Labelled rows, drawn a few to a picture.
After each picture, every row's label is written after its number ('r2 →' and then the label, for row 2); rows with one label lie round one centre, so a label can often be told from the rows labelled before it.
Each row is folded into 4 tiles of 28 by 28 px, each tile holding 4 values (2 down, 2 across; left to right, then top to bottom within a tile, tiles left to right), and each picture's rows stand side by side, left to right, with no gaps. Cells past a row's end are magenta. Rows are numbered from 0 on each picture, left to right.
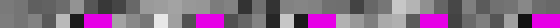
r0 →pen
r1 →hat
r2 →pen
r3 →hat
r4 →pen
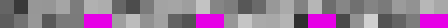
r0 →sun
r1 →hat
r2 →hat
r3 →sun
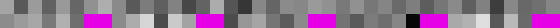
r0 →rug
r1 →rug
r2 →sun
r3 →pen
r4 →rug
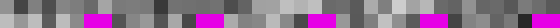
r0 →rug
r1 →pen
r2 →hat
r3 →hat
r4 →pen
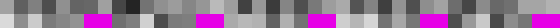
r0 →rug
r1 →sun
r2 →rug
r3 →rug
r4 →sun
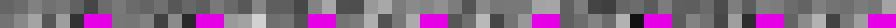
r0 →pen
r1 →pen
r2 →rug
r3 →sun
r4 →sun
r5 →pen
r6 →pen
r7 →sun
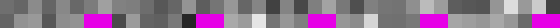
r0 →sun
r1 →pen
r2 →rug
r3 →sun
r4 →hat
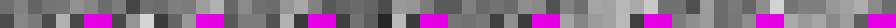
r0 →pen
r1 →sun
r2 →pen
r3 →pen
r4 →pen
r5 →hat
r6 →sun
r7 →hat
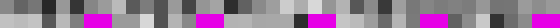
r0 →rug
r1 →rug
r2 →hat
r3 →rug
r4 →sun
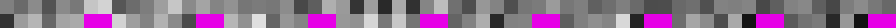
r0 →sun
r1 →hat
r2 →rug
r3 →rug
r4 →sun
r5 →pen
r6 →pen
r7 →pen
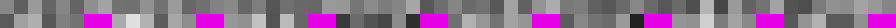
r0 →sun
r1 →rug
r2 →rug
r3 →pen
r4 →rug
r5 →pen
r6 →rug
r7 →sun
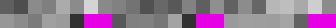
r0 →hat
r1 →pen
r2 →hat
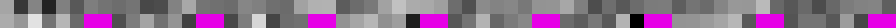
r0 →rug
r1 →pen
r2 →sun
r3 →hat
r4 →sun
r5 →pen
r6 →hat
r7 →pen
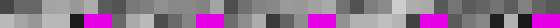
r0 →hat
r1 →sun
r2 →sun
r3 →hat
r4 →pen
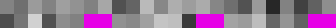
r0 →sun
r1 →hat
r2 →rug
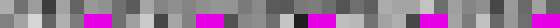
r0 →rug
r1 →sun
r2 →pen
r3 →hat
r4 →rug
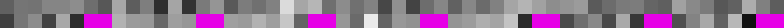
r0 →pen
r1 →rug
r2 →hat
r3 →rug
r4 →hat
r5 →pen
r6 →pen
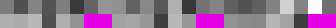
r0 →rug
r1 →rug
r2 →hat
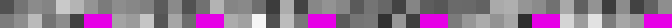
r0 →hat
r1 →rug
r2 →rug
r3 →pen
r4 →hat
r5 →rug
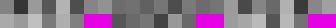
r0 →rug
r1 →pen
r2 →rug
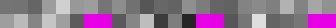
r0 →hat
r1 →pen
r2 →sun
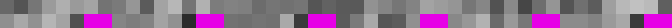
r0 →hat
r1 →hat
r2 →pen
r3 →sun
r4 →rug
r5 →hat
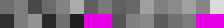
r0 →pen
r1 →sun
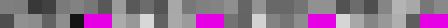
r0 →pen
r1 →rug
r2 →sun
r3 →hat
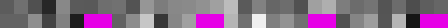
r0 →pen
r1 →sun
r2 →rug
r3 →pen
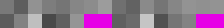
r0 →sun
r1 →sun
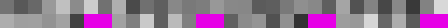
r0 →hat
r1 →rug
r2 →pen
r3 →rug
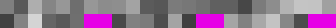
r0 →sun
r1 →pen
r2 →hat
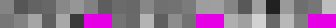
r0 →pen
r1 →sun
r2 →rug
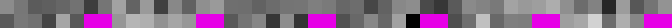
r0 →pen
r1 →rug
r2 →pen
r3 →pen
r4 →sun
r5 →rug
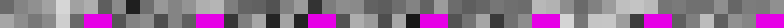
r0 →hat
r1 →sun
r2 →pen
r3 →pen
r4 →sun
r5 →hat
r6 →sun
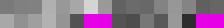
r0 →hat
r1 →pen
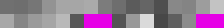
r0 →hat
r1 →sun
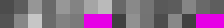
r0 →sun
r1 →pen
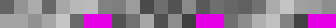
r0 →hat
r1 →pen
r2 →hat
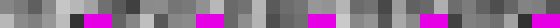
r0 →hat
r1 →sun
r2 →sun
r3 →rug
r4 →pen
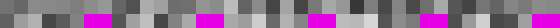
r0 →sun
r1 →sun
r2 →rug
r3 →rug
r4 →sun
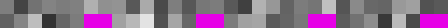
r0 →sun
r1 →rug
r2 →sun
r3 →pen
